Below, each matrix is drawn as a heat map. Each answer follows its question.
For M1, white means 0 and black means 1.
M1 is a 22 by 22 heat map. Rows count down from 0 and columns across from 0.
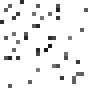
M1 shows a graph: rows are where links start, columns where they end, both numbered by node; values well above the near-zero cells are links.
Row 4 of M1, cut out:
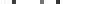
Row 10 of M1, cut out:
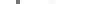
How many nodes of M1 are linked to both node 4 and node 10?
0
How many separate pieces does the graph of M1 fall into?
3
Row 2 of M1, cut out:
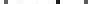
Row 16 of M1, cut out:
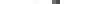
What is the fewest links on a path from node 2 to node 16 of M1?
2
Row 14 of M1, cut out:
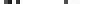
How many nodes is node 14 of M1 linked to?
4
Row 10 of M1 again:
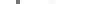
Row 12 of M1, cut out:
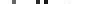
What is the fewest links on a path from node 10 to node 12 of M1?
3
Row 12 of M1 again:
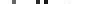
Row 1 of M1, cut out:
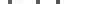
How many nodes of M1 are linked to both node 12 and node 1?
1
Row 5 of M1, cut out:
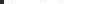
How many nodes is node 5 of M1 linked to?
1
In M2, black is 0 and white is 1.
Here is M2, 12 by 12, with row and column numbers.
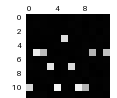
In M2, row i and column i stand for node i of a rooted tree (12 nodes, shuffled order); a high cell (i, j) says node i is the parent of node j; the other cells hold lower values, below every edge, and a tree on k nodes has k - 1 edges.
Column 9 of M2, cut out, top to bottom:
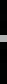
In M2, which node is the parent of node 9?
5
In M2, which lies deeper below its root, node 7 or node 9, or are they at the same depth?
node 9
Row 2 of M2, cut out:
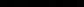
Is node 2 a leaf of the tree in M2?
yes
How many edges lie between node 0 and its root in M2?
1
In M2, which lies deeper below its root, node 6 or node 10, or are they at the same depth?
node 6
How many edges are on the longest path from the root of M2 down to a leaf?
4
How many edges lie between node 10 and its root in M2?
0
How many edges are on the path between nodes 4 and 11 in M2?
5
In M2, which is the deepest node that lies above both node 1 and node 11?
5
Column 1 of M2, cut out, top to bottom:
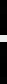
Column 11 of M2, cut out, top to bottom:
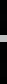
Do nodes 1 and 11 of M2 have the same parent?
yes
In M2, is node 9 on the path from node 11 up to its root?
no
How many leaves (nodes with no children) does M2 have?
8
